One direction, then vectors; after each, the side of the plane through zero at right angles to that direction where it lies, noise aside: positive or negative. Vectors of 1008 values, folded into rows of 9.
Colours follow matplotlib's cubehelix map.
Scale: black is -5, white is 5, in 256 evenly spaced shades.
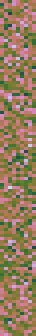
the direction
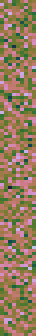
negative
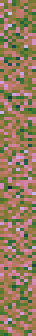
negative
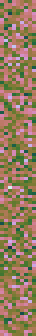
positive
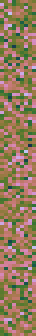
negative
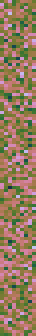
negative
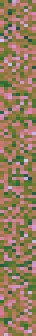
positive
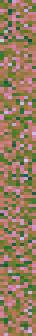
positive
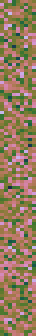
negative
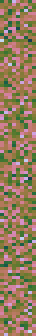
positive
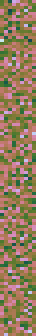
positive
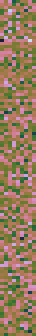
negative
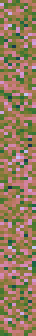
negative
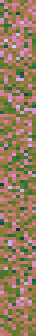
positive
